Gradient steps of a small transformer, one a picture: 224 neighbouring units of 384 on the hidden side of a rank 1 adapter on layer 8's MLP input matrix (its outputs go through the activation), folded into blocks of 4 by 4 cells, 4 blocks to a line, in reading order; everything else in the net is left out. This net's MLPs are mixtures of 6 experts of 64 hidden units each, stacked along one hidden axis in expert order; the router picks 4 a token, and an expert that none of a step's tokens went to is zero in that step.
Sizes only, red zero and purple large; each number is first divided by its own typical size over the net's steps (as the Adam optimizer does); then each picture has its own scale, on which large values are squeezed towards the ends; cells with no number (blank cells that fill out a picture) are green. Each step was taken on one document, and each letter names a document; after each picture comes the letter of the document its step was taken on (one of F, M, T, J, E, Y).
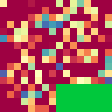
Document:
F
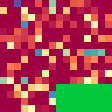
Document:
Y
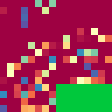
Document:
Y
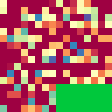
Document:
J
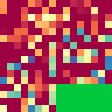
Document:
J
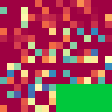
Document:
J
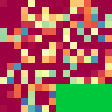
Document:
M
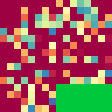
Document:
M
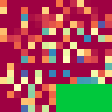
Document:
J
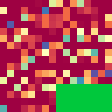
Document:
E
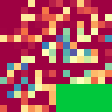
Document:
J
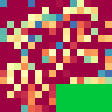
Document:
F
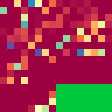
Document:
Y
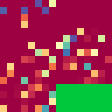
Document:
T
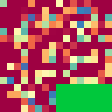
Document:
M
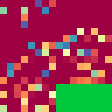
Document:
T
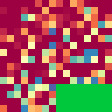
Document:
J
